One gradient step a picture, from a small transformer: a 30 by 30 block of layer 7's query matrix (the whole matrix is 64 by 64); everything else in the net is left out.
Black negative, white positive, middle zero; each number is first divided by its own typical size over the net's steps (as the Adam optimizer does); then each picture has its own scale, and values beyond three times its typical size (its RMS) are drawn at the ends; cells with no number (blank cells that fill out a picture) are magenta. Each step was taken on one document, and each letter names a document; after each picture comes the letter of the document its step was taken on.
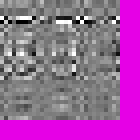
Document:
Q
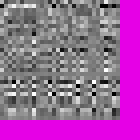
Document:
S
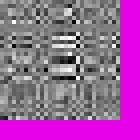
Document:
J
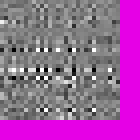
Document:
J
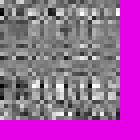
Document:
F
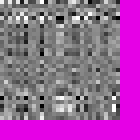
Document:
Q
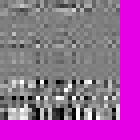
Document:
J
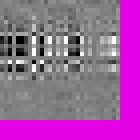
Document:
Q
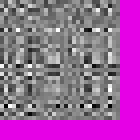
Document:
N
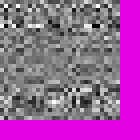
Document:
N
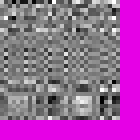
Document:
S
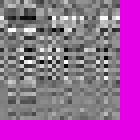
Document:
S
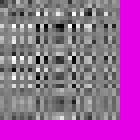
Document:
J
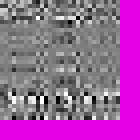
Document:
J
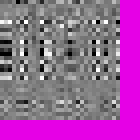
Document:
Q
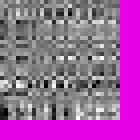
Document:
F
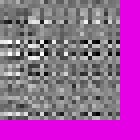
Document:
F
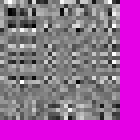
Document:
S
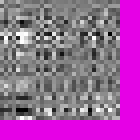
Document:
F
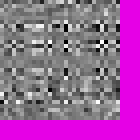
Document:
N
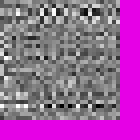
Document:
F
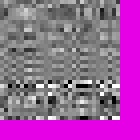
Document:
S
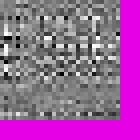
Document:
F
